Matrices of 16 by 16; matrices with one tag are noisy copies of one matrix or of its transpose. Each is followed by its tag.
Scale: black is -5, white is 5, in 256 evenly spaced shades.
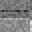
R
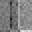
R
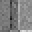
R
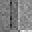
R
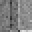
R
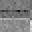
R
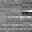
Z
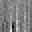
Z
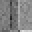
R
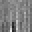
Z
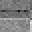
R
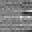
Z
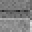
R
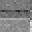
R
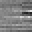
Z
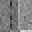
R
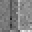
R
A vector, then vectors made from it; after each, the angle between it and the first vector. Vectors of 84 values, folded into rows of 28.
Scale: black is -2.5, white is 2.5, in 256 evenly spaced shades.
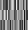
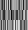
orthogonal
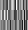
nearly parallel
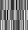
nearly opposite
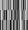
orthogonal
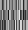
orthogonal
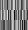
partly aligned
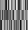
orthogonal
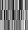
partly opposed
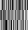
partly opposed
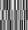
nearly parallel
